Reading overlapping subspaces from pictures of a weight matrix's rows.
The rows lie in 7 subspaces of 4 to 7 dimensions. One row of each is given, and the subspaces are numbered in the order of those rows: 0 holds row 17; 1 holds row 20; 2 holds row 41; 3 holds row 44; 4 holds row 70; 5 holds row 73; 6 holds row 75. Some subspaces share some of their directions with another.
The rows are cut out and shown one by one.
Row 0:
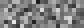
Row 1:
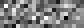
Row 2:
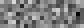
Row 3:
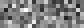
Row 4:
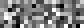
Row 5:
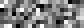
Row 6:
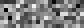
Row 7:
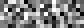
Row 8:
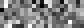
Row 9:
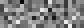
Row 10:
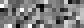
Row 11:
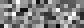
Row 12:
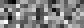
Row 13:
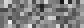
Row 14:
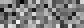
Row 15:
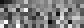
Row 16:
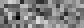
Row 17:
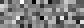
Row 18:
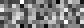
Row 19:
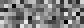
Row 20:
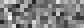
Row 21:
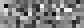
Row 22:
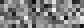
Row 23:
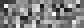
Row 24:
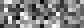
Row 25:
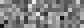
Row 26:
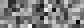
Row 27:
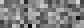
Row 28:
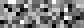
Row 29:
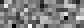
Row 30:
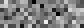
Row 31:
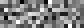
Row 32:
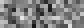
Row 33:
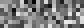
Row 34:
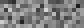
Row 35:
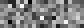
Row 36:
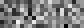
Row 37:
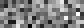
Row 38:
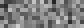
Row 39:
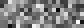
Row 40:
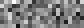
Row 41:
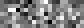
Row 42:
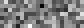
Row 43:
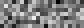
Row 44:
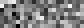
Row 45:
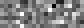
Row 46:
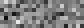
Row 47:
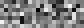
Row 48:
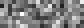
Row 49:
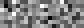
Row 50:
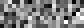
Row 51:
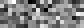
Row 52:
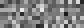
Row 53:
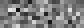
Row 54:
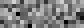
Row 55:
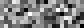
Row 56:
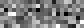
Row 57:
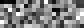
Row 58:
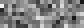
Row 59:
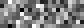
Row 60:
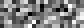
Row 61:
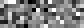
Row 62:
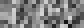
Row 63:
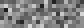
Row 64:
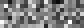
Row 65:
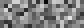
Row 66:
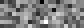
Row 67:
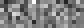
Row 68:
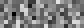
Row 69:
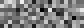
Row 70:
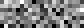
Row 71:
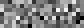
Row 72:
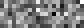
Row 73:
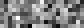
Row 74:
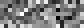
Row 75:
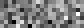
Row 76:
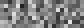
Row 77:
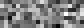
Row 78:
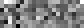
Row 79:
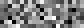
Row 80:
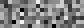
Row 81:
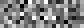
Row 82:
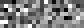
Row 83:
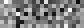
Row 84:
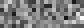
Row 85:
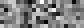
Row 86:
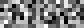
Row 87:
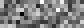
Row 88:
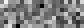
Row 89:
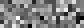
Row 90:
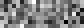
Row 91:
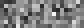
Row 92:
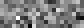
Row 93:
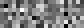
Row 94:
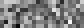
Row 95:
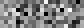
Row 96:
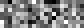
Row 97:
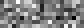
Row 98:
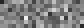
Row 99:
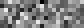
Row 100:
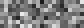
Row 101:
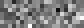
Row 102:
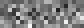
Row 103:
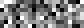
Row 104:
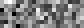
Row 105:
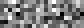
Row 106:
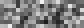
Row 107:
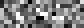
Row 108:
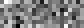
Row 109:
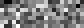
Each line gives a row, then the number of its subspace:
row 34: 3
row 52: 6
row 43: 1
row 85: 3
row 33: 1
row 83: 2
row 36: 2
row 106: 3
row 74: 4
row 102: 1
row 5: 5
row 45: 3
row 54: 1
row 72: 3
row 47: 3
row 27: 1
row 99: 5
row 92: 1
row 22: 1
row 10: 5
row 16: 3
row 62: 2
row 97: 2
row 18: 0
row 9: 4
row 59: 5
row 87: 5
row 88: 0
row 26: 5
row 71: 0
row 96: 4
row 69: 4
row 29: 1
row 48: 3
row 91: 2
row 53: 2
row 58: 3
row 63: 3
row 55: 4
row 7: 0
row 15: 1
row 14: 4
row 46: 4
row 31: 4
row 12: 2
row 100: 3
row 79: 6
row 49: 6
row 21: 2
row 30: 4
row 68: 0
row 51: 3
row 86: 0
